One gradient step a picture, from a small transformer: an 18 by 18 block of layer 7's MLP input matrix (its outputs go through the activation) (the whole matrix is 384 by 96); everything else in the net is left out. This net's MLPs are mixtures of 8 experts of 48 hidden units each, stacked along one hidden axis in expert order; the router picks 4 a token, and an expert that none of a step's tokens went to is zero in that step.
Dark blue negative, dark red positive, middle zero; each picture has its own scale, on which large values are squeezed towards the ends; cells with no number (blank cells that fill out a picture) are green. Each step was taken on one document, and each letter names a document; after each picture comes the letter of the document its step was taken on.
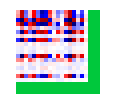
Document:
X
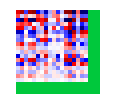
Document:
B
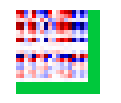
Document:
X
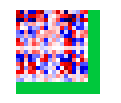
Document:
B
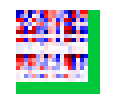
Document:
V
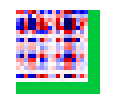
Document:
V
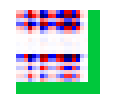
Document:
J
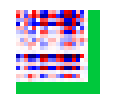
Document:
J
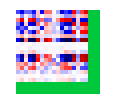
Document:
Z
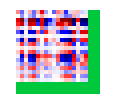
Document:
Z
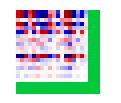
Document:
X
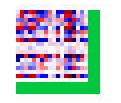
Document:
V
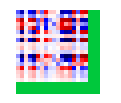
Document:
Z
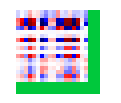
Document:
B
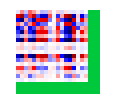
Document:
X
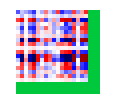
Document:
Z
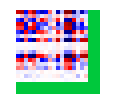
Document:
V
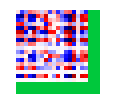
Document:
V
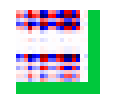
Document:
J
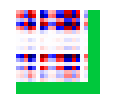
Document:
J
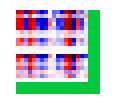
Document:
V
